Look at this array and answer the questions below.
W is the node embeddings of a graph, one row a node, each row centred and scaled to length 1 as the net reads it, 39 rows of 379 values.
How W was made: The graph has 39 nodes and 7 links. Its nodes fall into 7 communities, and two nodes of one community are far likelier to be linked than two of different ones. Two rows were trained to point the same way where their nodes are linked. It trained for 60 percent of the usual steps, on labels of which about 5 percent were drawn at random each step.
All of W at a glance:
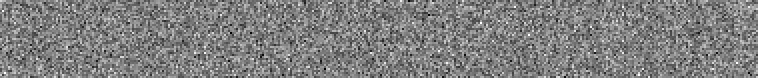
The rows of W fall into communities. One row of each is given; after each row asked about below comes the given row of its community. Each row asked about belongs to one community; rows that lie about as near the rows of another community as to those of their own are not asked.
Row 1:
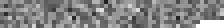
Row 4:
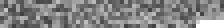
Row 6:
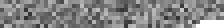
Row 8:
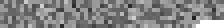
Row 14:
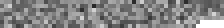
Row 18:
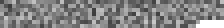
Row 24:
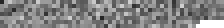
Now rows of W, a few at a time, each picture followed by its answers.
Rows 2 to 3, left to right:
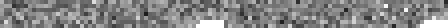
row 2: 14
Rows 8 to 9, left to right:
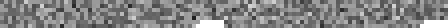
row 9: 24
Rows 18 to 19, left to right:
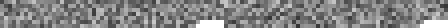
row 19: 6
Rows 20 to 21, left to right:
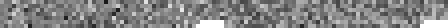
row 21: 4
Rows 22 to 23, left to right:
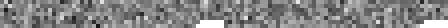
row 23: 1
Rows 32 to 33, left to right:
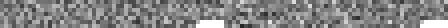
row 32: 18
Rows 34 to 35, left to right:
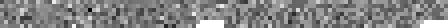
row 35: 8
